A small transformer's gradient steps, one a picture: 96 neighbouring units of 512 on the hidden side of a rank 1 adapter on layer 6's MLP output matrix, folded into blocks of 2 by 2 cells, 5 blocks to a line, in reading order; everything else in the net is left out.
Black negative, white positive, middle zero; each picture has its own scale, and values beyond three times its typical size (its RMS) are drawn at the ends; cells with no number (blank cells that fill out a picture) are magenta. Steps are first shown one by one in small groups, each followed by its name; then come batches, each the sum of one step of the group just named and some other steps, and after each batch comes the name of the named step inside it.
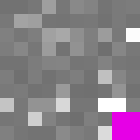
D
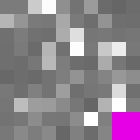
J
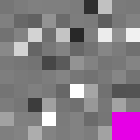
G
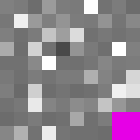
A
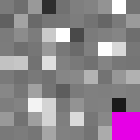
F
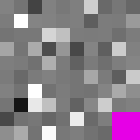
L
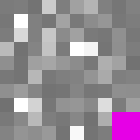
A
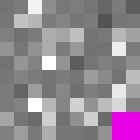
A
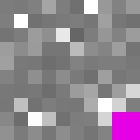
G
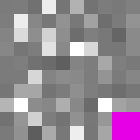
L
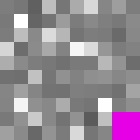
F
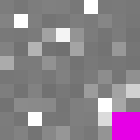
A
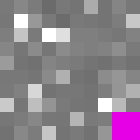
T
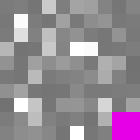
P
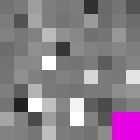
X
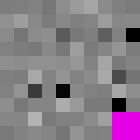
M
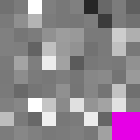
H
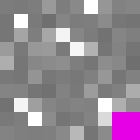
P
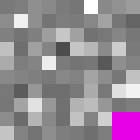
X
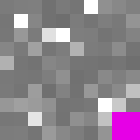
T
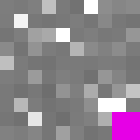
M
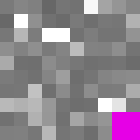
T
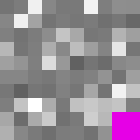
H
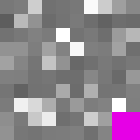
H
